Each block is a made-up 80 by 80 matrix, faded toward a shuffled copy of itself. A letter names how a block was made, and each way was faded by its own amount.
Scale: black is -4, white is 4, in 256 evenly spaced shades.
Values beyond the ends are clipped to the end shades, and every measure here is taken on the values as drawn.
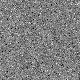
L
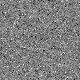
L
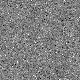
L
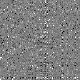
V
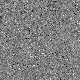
L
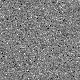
L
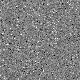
L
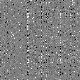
V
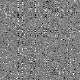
V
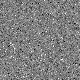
L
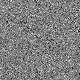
L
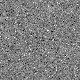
L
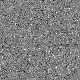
L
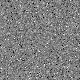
L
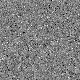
L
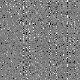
V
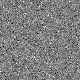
L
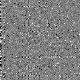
V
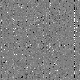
V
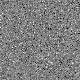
L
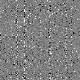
V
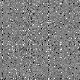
V
